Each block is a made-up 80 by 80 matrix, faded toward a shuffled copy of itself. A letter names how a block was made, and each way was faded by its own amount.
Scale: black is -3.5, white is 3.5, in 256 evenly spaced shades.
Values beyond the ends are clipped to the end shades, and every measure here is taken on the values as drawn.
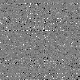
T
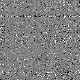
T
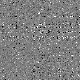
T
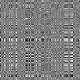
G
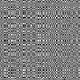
G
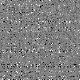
T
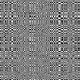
G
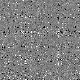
T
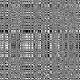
G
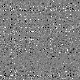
T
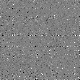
T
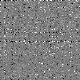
T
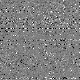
T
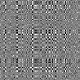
G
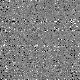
T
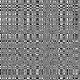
G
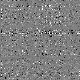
T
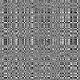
G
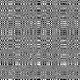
G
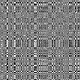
G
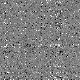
T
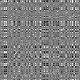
G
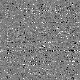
T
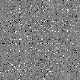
T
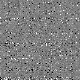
T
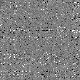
T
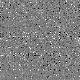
T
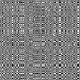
G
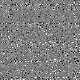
T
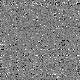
T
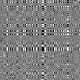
G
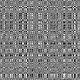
G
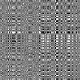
G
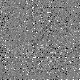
T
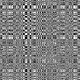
G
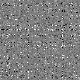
T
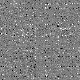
T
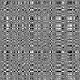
G
